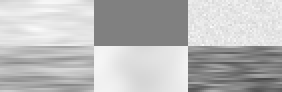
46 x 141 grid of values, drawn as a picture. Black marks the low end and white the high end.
It is made of 2 by 3 panels. Panel 1,1: very high, streaked across, faint in contrast. Panel 1,2: middling, flat. Panel 1,3: very high, fine-grained, faint in contrast. Panel 2,1: high, streaked across. Panel 2,2: very high, smooth, faint in contrast. Panel 2,3: middling, streaked across.
